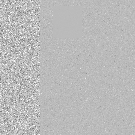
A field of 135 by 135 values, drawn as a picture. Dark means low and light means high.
Odd patch: calmer, in the top middle. Grain: fine. Calmest part: top middle. Stripes: none. Seam: vertical, 30% of the way across, the right part calmer. Mirror symmetry: none.
